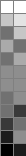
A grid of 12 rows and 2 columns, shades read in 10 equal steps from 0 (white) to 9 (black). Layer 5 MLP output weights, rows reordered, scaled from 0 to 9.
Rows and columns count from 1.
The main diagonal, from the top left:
0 1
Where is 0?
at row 1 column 1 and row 1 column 2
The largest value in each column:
9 8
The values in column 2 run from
0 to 8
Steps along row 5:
down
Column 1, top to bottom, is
0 2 5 3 5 4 4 5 5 7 8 9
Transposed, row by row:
0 2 5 3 5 4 4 5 5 7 8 9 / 0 1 2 5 3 4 4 4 7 5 4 8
